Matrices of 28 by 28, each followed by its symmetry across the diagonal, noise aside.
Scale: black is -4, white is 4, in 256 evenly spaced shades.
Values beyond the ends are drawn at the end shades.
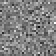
neither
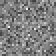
symmetric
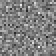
neither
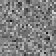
neither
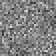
symmetric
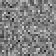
neither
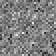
symmetric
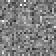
neither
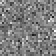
neither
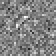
symmetric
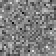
symmetric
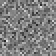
symmetric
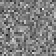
neither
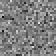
neither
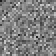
symmetric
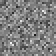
symmetric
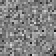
symmetric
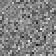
symmetric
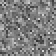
symmetric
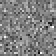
neither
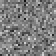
neither
